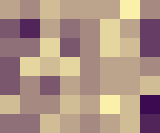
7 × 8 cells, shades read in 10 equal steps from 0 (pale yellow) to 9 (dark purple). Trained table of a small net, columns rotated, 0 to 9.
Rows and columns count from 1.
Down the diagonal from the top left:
3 8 1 1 4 0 2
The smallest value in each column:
2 1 1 1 3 0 0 2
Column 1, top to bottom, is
3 6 5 6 6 2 5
